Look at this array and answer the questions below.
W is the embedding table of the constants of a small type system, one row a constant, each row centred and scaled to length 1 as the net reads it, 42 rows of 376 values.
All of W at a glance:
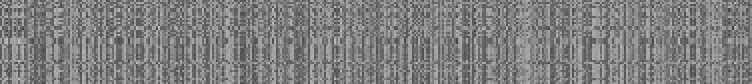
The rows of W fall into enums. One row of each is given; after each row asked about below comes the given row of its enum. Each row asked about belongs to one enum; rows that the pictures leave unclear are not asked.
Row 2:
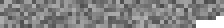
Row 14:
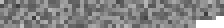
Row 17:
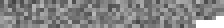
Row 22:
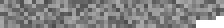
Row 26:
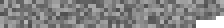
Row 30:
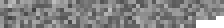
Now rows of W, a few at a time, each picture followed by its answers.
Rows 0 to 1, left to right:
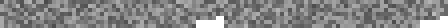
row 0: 22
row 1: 14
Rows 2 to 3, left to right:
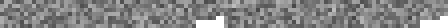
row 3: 30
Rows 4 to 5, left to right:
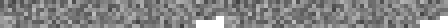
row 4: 17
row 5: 17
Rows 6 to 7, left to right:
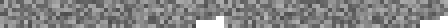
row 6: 26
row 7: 26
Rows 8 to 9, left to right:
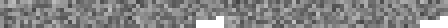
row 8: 30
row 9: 17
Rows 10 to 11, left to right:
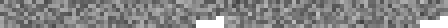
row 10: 22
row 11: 17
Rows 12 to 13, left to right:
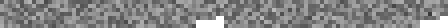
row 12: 22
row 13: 14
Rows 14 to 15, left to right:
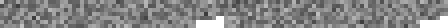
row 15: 17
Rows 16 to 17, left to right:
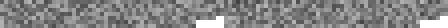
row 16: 22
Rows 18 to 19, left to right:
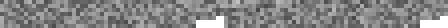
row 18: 22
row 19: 30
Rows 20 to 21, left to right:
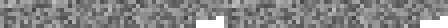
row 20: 30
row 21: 30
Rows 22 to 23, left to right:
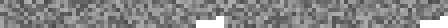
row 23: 2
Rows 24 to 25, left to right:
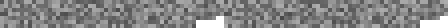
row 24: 26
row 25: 26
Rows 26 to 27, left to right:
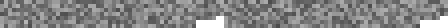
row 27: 22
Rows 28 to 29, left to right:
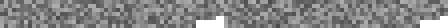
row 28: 26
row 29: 22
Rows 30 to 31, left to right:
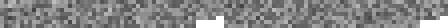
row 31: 14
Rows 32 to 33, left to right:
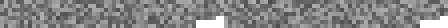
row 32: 26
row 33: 22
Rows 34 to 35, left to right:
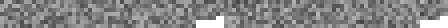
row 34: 2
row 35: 17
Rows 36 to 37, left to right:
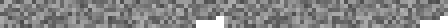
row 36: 2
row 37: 2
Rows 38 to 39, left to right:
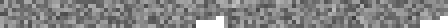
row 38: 26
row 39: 30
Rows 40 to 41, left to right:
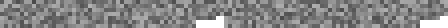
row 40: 2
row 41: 26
